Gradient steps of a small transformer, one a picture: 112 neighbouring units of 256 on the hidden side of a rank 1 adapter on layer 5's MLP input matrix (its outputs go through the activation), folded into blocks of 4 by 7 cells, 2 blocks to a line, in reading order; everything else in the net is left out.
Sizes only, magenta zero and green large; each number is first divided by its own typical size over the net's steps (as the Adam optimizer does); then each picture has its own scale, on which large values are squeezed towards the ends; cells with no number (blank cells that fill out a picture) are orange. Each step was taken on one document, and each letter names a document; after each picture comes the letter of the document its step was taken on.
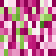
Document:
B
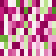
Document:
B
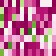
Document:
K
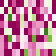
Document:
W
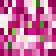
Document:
K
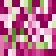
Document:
B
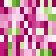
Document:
B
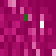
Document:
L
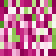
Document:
W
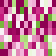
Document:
W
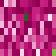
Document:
K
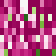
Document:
L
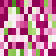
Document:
B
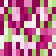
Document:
W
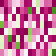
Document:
K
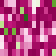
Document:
L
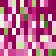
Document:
L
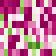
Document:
B
